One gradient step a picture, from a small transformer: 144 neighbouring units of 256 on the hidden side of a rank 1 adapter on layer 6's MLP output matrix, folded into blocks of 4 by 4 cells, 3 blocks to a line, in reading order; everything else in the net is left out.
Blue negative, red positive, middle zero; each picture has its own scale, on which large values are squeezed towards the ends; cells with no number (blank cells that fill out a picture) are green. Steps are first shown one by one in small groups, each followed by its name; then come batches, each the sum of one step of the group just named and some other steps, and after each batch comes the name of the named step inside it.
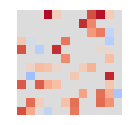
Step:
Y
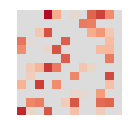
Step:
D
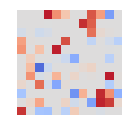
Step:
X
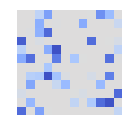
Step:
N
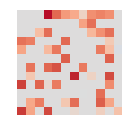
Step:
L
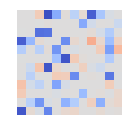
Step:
L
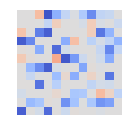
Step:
X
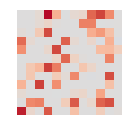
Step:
D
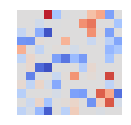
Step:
X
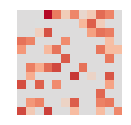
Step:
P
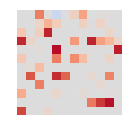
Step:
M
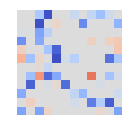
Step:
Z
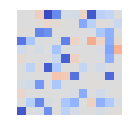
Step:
M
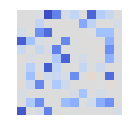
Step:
Z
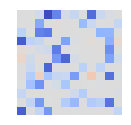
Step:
Z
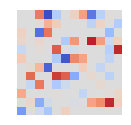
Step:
M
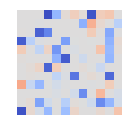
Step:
P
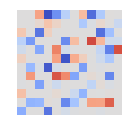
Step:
M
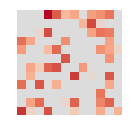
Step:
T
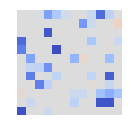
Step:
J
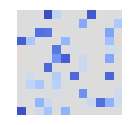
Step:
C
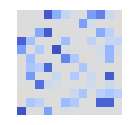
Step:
J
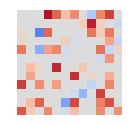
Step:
T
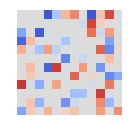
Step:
T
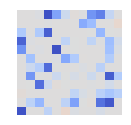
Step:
J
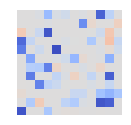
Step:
J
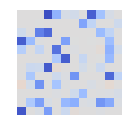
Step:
C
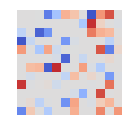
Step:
T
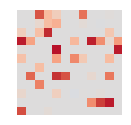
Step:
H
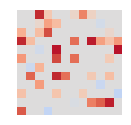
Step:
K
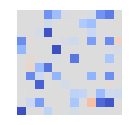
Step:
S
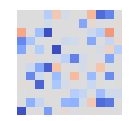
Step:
S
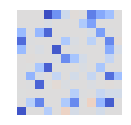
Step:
S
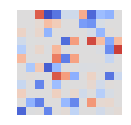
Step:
K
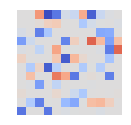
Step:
H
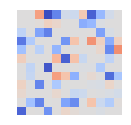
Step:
K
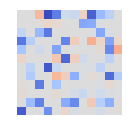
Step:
K
